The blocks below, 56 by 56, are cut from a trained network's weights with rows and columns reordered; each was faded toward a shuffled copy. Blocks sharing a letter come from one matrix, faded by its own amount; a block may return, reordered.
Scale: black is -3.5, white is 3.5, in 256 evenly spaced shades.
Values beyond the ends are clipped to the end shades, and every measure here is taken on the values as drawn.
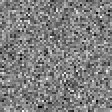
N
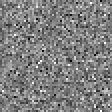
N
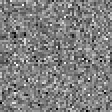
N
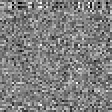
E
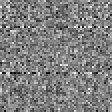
E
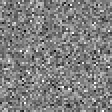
N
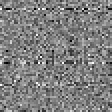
E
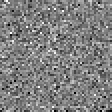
N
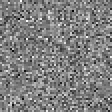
E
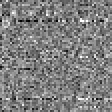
E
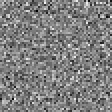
E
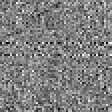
E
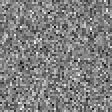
N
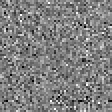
N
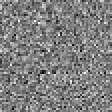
E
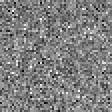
N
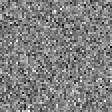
N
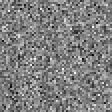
N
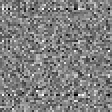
E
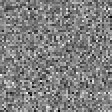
E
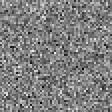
N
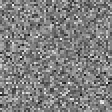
E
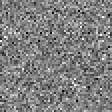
N
